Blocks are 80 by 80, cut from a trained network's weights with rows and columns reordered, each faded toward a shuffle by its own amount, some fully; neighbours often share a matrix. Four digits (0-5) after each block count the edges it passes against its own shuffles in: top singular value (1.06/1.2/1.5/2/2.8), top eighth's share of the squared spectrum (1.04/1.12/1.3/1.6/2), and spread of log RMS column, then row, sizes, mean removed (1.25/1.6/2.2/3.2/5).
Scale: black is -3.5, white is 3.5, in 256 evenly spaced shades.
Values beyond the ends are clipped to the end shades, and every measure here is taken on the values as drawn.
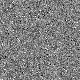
0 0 0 0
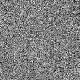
3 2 0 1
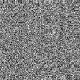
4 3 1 2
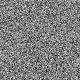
1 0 0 0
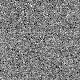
2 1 0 0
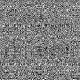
4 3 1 2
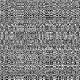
5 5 2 3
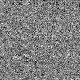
3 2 0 1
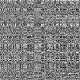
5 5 2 3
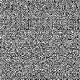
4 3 1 2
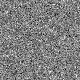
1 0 0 0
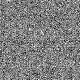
3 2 0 0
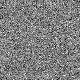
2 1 0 0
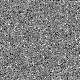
1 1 0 0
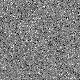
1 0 0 0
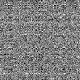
4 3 1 2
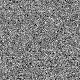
2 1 0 0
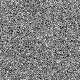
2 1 0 0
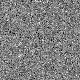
0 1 0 0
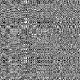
4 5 2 3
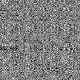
4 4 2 3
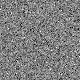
0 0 0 0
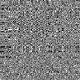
4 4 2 3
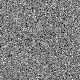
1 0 0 0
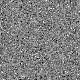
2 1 0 0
